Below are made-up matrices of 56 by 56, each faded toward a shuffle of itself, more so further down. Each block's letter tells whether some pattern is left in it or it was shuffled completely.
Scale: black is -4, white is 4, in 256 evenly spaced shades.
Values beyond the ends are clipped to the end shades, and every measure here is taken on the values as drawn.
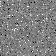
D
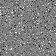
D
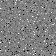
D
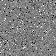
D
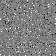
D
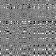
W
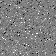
D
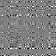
W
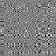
W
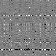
W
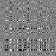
W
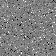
D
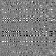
W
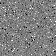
D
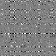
W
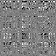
W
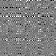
W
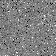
D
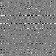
W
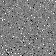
D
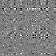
W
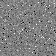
D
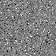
D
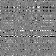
W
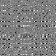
W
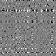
W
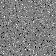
D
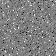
D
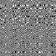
W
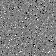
D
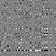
W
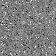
D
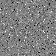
D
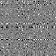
W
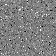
D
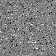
D
